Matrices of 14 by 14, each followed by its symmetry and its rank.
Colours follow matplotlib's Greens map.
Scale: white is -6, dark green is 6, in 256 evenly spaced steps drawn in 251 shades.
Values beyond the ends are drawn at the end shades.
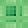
symmetric, rank one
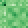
symmetric, rank three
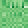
neither, rank two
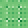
symmetric, rank one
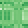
neither, rank two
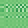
neither, rank one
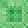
symmetric, rank three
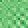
symmetric, rank three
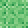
symmetric, rank three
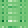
neither, rank one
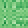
neither, rank two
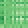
neither, rank two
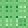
symmetric, rank one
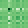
symmetric, rank one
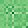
symmetric, rank three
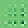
symmetric, rank one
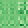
neither, rank two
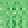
neither, rank two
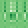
neither, rank one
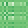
neither, rank one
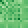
symmetric, rank three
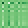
neither, rank one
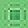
symmetric, rank one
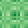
symmetric, rank one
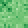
symmetric, rank three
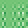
neither, rank one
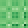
symmetric, rank one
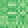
neither, rank two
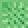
symmetric, rank three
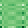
neither, rank one
